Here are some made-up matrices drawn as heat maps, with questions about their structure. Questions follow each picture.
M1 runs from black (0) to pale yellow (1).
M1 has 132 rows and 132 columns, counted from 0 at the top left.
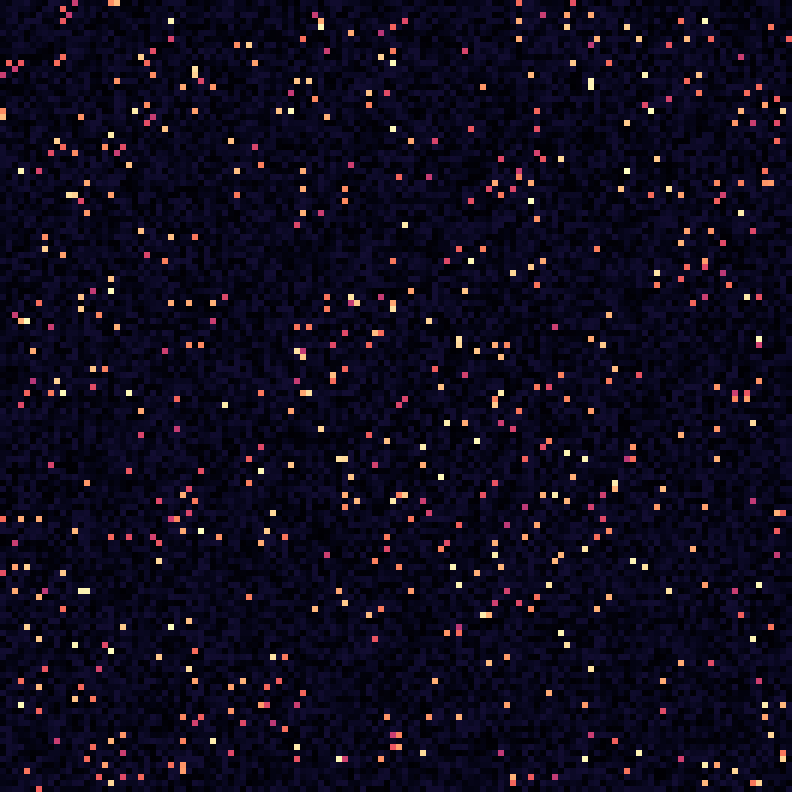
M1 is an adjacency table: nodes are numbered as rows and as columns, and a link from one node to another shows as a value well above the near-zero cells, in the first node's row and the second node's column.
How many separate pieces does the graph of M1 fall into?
6
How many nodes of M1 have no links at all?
5
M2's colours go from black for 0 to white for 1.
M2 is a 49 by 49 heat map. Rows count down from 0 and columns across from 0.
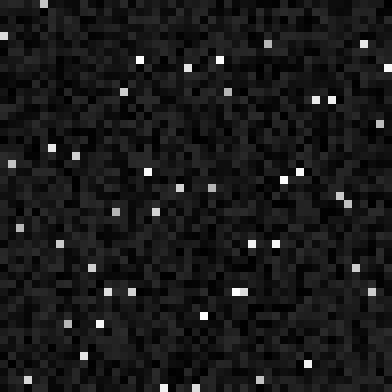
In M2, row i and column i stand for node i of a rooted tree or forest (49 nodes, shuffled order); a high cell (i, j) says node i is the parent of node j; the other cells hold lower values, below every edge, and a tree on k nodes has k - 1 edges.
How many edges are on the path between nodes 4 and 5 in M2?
2
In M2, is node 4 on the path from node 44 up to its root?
yes
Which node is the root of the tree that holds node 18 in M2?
21
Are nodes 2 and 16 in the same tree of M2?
no
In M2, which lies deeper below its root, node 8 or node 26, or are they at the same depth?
node 26
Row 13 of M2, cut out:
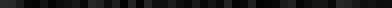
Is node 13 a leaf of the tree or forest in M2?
yes
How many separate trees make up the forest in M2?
4
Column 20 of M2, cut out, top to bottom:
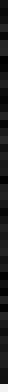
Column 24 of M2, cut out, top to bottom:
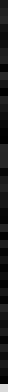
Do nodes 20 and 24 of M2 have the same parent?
yes
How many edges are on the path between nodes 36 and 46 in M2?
1
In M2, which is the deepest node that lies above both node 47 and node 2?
11
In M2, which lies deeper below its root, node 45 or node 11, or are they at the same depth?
node 11
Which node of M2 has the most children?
36
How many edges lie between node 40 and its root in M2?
0
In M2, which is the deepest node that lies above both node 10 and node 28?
33
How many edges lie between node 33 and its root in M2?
3
